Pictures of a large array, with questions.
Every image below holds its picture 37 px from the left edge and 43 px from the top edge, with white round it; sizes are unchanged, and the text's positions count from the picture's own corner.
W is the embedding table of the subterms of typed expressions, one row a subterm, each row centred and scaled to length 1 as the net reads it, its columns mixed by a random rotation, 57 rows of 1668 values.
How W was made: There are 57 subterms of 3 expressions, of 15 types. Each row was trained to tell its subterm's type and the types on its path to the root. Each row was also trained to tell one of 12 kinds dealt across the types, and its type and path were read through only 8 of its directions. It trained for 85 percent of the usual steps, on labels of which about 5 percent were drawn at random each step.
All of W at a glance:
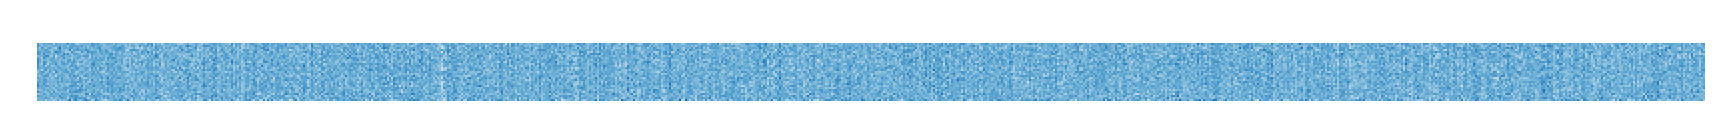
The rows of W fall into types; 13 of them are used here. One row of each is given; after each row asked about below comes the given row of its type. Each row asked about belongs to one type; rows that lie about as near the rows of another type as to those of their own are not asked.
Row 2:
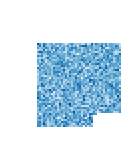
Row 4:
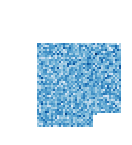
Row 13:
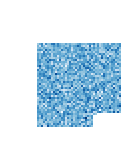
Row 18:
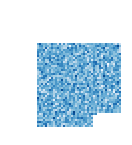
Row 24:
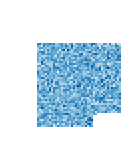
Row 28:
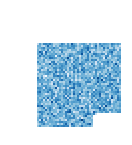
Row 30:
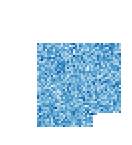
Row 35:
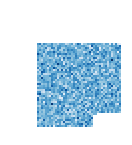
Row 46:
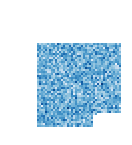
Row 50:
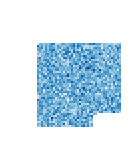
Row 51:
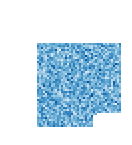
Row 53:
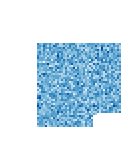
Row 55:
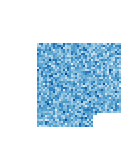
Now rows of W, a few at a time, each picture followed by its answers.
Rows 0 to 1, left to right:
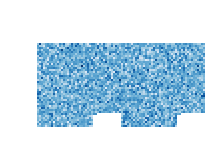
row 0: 28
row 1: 51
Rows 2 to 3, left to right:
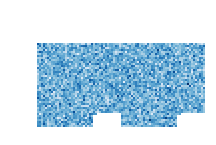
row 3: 55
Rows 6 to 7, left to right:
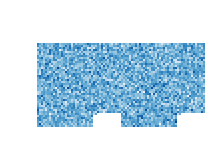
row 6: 46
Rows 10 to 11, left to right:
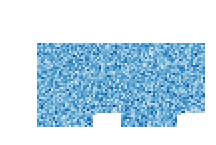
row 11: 51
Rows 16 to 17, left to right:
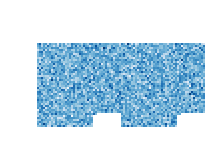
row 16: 28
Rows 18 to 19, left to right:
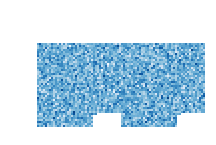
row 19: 51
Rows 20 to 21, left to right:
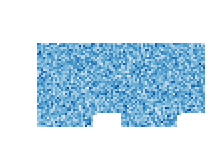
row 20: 35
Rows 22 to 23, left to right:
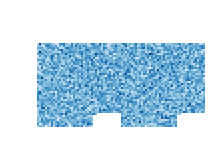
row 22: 28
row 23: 18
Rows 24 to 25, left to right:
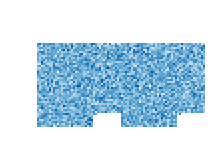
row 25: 46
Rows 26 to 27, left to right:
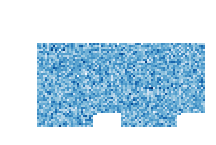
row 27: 55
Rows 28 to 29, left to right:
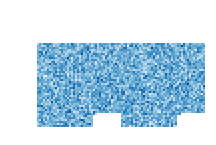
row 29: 50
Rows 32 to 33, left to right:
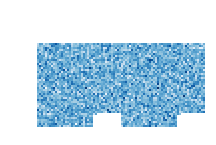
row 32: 46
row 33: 24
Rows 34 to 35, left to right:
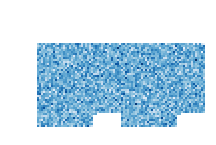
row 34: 50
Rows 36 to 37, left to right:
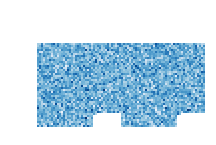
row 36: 13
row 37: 28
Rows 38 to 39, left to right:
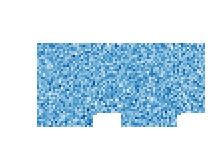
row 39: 55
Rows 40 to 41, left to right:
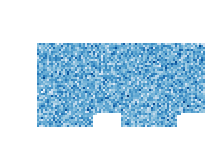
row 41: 35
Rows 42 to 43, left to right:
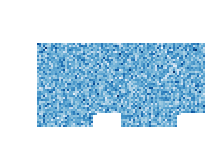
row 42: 2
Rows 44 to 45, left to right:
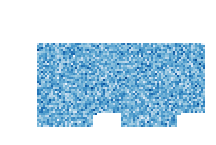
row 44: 50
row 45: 35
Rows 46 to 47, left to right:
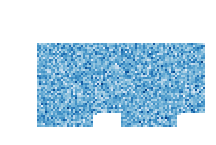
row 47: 18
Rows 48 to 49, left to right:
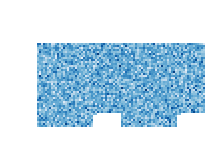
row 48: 4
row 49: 18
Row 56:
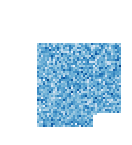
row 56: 4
